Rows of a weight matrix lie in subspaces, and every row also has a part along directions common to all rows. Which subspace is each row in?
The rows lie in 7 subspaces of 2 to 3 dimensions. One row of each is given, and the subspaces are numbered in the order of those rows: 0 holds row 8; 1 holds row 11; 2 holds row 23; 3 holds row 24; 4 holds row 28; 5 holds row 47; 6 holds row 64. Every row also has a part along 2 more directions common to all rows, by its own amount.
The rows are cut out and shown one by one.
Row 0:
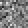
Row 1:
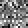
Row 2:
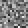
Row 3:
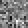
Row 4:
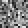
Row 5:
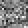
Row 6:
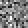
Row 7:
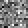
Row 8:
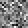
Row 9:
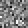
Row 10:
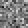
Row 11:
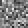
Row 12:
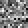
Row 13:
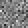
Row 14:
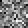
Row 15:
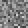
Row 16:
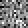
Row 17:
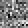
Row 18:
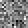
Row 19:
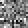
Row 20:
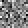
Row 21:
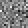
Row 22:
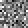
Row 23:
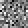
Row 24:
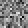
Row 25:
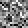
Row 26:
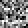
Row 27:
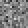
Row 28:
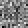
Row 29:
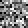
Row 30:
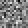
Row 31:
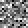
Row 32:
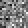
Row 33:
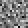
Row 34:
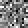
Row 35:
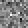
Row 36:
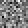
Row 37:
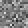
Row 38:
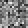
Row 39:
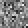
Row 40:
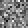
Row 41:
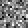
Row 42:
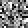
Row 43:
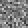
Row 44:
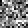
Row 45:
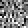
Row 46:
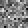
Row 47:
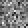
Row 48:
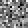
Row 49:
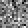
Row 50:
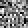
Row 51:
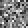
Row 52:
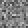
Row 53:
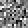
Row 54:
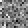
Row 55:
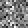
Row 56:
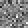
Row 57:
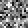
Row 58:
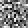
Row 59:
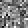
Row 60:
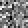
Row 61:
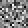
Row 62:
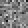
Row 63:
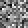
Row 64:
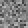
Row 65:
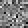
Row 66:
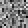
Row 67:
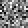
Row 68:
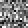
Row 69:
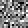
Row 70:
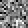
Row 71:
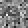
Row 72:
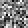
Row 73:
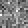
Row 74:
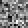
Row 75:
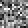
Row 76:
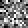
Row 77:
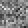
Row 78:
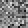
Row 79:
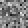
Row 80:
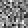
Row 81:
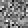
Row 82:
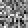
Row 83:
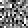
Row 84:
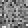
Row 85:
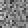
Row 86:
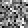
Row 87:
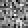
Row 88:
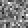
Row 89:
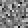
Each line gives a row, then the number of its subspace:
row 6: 0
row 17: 1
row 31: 6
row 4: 6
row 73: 4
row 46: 1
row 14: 1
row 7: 6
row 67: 2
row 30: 5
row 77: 4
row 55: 0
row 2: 6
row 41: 3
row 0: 0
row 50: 6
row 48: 5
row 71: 3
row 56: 1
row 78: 6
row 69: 2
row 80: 3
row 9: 2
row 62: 5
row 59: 3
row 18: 0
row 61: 1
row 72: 3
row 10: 4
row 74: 0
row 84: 4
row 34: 4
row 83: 6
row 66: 2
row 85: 2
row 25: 0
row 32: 3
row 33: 6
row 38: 6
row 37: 1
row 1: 4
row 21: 2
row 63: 3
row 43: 0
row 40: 5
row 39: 5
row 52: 5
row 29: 4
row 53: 5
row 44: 1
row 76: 1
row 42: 2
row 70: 0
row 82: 3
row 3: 0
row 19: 1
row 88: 3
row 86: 4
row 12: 1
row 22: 2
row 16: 5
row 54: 3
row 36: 5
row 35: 3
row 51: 5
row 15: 6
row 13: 2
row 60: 0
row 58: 0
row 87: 5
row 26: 4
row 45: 6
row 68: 4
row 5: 4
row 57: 0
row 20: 1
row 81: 2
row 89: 6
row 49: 6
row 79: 3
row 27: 5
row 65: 1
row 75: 4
